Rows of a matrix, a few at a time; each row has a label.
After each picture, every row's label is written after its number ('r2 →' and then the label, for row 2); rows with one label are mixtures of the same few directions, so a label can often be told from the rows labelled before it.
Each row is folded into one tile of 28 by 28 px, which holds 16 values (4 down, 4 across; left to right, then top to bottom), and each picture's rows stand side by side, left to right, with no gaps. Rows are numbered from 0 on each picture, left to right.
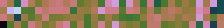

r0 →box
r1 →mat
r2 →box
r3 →box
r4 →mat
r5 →mat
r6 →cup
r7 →box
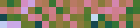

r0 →box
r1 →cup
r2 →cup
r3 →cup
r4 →box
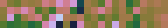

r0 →cup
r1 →mat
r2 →box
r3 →box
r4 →mat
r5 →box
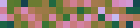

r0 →cup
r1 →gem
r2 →cup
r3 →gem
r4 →box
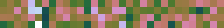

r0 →box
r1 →box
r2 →cup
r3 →mat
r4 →box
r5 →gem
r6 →mat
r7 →cup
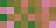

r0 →cup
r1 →mat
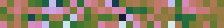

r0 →mat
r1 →box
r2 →gem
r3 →gem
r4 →cup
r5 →cup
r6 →mat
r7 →box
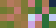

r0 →box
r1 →gem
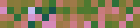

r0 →mat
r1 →mat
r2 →cup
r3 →box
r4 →gem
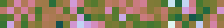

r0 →gem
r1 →cup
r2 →mat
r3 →box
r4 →cup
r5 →cup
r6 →mat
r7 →box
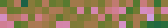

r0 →gem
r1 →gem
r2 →box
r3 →mat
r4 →box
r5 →cup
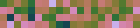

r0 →cup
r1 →cup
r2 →box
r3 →mat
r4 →box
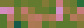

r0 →cup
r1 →gem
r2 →cup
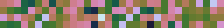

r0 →box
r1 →gem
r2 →mat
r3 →box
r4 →gem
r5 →box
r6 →box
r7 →mat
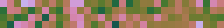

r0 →gem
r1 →gem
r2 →mat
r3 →gem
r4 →mat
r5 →box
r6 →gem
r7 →mat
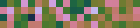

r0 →cup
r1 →cup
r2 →mat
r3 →cup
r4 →cup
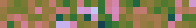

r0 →gem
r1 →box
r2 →box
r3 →cup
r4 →cup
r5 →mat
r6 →cup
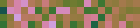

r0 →mat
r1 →mat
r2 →cup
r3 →gem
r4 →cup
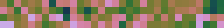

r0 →box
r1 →gem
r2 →cup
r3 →cup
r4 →gem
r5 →gem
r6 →cup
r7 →gem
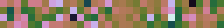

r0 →cup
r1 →gem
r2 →gem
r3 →cup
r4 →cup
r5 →cup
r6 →cup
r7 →mat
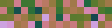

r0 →box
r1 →box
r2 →cup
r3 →cup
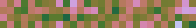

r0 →box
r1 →box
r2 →mat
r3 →cup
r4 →cup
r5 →box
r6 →gem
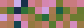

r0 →box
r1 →gem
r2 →cup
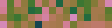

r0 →mat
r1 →box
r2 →gem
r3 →cup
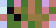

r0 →mat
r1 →mat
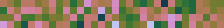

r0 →mat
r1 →box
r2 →mat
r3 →gem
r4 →mat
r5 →gem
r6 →gem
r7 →cup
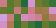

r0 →gem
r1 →cup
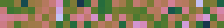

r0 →gem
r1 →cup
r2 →cup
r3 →mat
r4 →gem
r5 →mat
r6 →cup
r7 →cup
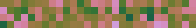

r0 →mat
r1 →cup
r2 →cup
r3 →cup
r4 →mat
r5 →cup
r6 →box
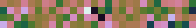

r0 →mat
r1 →mat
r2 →gem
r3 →mat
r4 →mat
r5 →gem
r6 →box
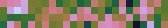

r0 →gem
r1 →box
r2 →gem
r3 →mat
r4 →mat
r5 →box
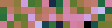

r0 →cup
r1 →gem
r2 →mat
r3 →box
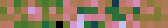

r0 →mat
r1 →cup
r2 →mat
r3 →box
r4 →cup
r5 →box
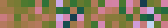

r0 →gem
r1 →mat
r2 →gem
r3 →box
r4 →mat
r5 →cup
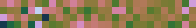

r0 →box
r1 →box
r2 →mat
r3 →cup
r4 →cup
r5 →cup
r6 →box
